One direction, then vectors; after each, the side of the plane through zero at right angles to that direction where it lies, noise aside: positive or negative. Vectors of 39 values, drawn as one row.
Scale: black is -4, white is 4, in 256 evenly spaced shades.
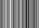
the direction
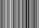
positive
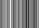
positive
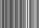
negative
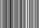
negative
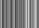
negative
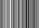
positive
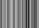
positive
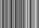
negative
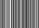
positive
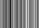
negative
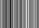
negative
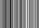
negative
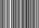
positive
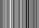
positive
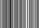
negative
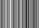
positive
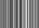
negative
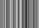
positive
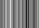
positive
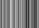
positive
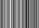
positive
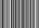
positive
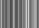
negative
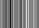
negative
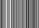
positive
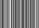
positive
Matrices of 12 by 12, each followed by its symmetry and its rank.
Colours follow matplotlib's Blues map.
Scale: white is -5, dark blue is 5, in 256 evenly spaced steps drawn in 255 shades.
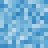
neither, full rank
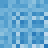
symmetric, rank two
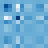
symmetric, rank one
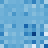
symmetric, rank two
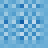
symmetric, rank one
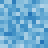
neither, full rank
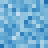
neither, full rank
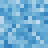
neither, full rank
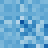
symmetric, rank two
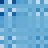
symmetric, rank one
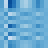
neither, rank one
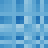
symmetric, rank one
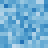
neither, full rank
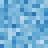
neither, full rank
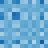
symmetric, rank two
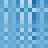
neither, rank one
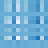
neither, rank one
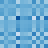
symmetric, rank one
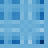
symmetric, rank one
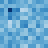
symmetric, rank two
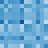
symmetric, rank two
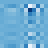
neither, rank one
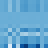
neither, rank one
